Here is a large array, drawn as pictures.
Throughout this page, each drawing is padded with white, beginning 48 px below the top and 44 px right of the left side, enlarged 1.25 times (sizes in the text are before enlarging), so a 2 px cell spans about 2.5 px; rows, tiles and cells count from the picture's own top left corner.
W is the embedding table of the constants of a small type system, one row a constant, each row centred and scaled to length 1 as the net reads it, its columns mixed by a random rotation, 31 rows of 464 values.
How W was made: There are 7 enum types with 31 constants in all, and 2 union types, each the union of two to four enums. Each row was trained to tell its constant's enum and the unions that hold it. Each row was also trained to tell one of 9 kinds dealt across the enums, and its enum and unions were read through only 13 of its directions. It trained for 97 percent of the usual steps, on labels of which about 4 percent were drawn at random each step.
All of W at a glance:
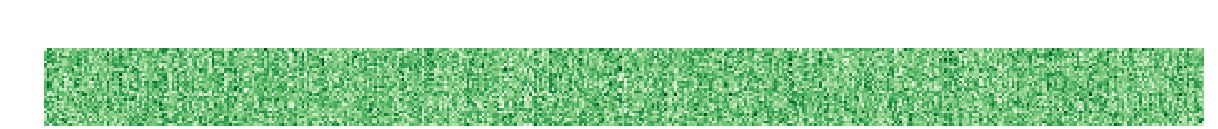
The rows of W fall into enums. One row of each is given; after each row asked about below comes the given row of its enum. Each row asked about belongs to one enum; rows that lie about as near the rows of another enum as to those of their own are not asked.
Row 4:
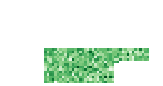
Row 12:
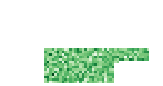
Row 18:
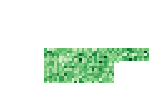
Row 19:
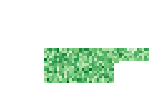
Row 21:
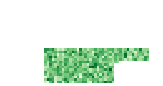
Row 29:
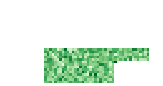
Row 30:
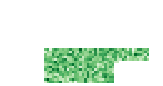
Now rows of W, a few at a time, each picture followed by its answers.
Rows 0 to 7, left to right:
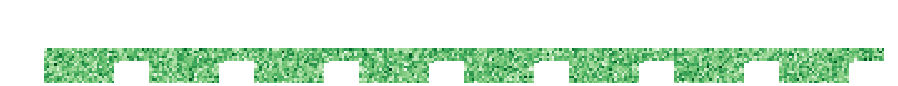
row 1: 4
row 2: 4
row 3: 18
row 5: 4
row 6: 12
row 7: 18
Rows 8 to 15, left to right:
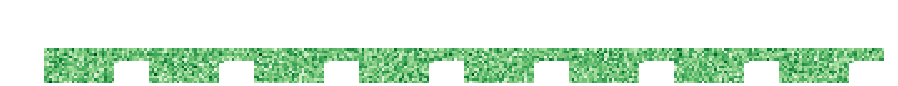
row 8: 30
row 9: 30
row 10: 4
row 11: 29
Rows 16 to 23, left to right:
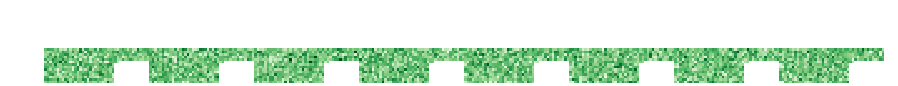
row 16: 19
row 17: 12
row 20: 30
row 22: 21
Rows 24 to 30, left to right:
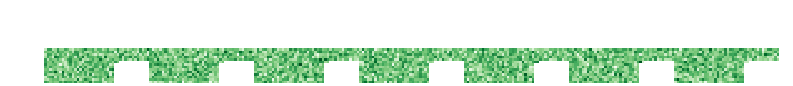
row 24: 29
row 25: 12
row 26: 29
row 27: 30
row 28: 29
